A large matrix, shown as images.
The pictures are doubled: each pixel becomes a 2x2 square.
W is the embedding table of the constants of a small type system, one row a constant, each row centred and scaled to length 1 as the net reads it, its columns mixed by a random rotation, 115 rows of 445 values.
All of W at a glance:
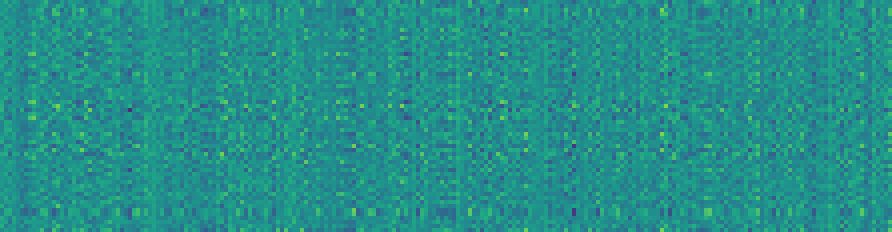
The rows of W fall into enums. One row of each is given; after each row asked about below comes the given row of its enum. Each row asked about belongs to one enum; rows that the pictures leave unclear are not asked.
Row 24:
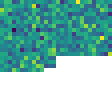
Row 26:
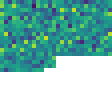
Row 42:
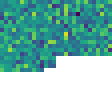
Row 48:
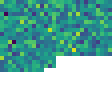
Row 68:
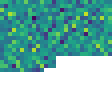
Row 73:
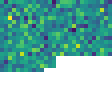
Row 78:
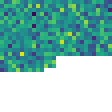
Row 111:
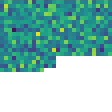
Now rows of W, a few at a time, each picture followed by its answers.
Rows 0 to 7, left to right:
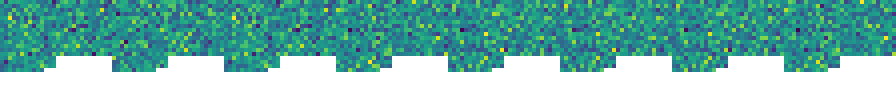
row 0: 73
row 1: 48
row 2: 73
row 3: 24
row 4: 111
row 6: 111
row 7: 24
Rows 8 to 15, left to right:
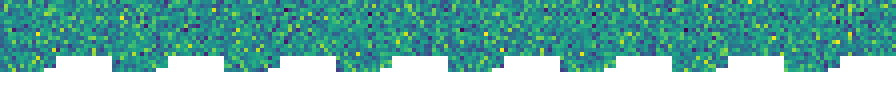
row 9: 73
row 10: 68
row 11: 78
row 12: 111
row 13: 78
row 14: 24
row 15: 42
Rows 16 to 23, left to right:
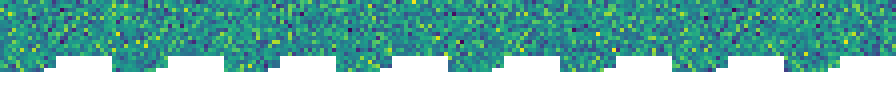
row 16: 68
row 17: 26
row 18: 42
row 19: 24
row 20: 48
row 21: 111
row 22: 68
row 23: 78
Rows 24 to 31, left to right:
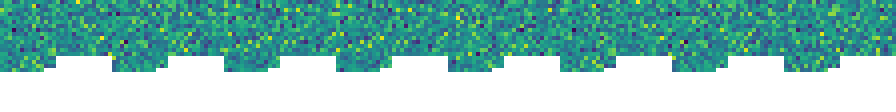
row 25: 48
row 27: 26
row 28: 73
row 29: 24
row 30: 48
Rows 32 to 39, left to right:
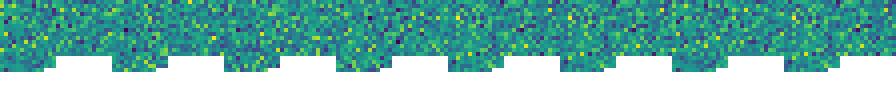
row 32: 26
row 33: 24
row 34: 111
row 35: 68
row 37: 73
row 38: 26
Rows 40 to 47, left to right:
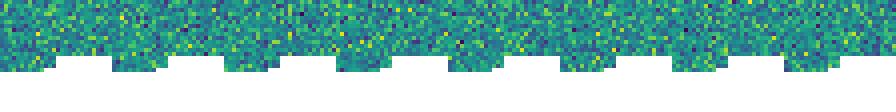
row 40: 111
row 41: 73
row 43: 26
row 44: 48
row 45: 111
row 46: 24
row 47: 78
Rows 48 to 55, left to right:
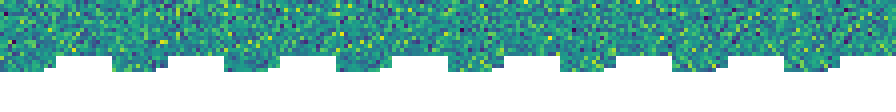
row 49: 42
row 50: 26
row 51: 26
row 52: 24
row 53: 24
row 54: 68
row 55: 68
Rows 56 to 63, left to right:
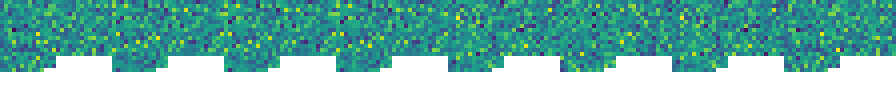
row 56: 111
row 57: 26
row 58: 26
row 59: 26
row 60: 73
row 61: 78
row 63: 111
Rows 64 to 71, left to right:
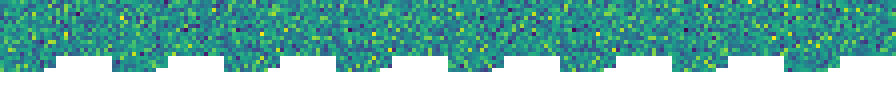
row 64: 42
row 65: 73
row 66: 111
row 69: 111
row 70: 24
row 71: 26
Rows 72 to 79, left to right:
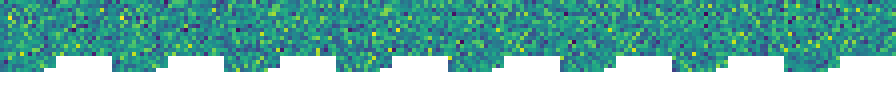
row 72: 73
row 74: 111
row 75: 111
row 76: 48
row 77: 48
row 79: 26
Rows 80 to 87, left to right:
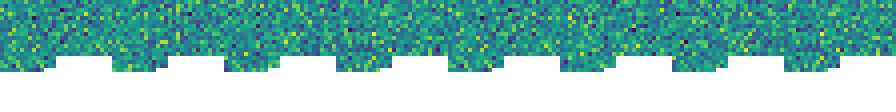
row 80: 68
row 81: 42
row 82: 78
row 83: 111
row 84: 68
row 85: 73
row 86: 48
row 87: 111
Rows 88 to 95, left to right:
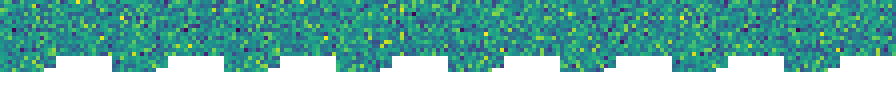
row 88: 24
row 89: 73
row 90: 24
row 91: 42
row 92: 111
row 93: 68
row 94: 73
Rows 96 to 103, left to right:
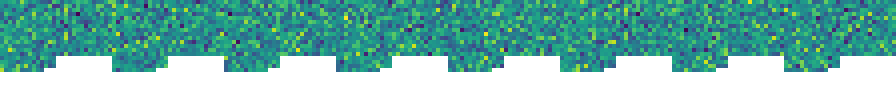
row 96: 42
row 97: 26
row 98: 48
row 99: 73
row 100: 111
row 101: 42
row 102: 24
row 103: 68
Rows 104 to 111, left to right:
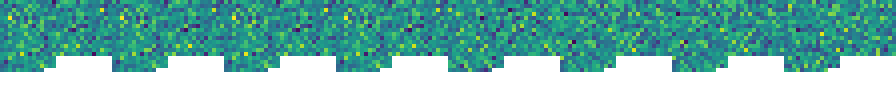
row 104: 73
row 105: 73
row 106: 73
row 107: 73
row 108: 68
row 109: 48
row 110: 48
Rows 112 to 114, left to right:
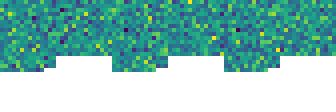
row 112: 68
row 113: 24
